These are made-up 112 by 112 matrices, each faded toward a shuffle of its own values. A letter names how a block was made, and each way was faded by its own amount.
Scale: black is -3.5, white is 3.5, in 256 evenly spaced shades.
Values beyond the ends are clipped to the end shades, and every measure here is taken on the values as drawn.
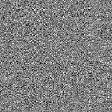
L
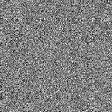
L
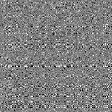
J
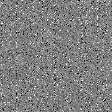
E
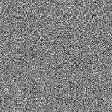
L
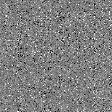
E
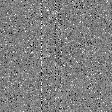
E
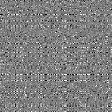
J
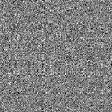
L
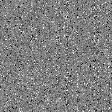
E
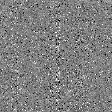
E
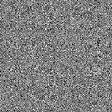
L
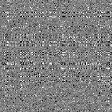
J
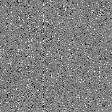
E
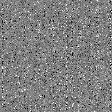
E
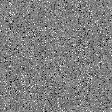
E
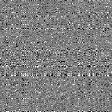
J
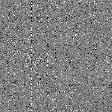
E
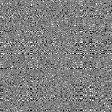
J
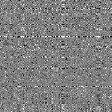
J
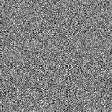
L
